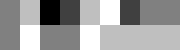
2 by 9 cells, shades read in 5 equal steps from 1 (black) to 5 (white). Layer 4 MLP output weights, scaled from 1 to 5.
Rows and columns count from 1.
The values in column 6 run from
4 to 5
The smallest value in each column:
3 4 1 2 4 4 2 3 3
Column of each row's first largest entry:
6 2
